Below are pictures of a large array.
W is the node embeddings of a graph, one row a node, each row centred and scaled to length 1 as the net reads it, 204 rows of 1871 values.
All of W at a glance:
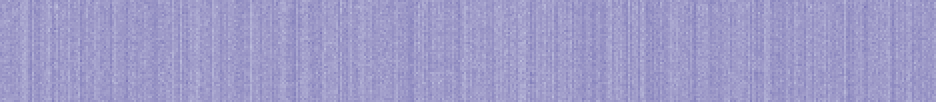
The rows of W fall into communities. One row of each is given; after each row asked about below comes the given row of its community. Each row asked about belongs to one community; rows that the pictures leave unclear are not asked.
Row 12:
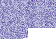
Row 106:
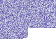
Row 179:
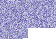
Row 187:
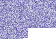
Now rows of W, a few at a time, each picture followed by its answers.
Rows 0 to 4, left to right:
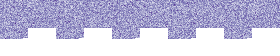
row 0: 187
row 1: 106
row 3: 187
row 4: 187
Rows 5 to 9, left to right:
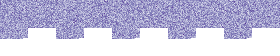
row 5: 12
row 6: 179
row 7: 12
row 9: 179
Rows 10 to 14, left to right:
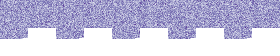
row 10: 12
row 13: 106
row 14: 12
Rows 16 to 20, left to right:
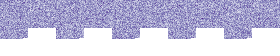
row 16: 187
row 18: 106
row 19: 106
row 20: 187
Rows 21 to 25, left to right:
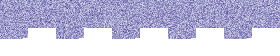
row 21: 12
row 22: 106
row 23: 187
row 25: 106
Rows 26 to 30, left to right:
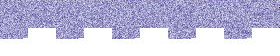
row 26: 179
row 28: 187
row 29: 179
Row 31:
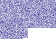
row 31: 179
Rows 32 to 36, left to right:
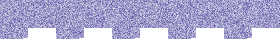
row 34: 12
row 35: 179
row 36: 179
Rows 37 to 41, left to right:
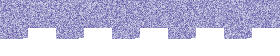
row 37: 187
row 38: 187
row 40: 179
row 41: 106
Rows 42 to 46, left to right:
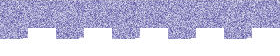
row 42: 12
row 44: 179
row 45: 187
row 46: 179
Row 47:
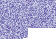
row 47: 106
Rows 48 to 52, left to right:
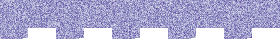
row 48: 106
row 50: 179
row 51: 12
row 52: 187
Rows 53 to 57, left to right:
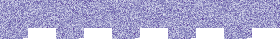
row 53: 179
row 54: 12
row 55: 106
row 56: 187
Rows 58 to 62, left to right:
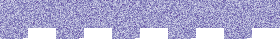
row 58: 179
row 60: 12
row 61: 187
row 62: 106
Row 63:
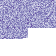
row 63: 106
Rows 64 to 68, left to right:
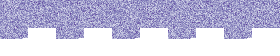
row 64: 179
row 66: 106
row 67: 179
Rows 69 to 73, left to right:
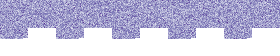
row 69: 106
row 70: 179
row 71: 187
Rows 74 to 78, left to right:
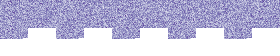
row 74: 12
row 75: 179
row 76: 187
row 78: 187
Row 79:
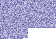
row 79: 12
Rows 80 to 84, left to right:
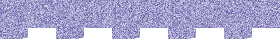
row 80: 179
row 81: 106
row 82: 106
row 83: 12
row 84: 12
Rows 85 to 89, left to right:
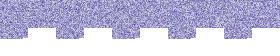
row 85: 179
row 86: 179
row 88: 106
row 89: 187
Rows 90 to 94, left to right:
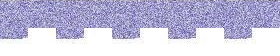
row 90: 179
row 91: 12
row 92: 179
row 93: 187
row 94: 106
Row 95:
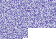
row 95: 179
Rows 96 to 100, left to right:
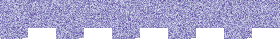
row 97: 12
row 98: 106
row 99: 187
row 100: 12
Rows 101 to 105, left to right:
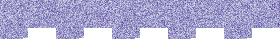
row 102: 106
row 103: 179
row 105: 187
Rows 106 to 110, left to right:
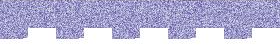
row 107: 187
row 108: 187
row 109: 12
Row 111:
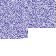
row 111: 12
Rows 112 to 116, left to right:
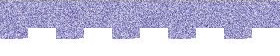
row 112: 106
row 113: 12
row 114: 187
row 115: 179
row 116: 12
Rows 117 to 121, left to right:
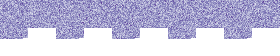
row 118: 12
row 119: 106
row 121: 106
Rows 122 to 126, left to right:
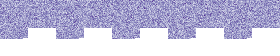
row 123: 179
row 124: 12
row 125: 12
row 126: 179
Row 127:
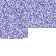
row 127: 179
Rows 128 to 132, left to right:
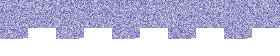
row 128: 187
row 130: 12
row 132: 12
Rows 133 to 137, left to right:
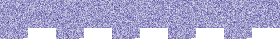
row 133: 106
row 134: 179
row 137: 179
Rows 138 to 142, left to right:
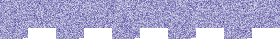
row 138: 179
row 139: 187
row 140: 179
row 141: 179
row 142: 187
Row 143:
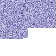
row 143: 179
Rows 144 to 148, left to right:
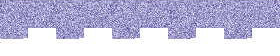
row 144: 187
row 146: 187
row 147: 106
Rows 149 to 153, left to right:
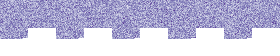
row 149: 179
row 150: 106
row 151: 179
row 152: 187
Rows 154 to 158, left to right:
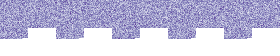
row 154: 187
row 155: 12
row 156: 187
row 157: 106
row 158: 187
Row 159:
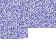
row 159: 187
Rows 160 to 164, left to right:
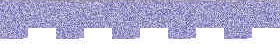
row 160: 179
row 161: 187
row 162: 12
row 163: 179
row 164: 106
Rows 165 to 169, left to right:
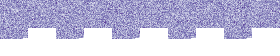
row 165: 187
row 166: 12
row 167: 12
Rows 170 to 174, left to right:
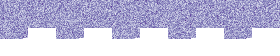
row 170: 106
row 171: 187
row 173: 179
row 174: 106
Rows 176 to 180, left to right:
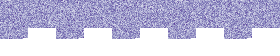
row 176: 106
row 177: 187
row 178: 187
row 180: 179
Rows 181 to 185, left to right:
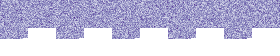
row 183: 187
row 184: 12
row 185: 179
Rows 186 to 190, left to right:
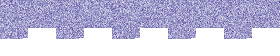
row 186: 12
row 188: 106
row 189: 12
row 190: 12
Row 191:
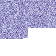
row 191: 179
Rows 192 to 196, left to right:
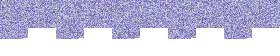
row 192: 12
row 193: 179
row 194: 187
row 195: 187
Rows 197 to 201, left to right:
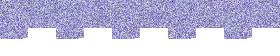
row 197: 106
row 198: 179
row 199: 106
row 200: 179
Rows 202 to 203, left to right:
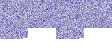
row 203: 187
